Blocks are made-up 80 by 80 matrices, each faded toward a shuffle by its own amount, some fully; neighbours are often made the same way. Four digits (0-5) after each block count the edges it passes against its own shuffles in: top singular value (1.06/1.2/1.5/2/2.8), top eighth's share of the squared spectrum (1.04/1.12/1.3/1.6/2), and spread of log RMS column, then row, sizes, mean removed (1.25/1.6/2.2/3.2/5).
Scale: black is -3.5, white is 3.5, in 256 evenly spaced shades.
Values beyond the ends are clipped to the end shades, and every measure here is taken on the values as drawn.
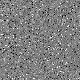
3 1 0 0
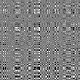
5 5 4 4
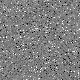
1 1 0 0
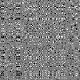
5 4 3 3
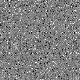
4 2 1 2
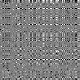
5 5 3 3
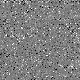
3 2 0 1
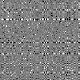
5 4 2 3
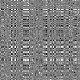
5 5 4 4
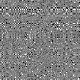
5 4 2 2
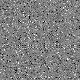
3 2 0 1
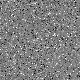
2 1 0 0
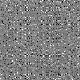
4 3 2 2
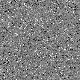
0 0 0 0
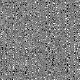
2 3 3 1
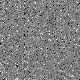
1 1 1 0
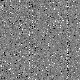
2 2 2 0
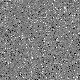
0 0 0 0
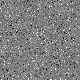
0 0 0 0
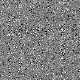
1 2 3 1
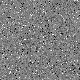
0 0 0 0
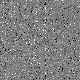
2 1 1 0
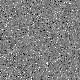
0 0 0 0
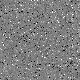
0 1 0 0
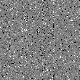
1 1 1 0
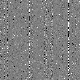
3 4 3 0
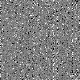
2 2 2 0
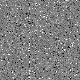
2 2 1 0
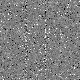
2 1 1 0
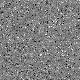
0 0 0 0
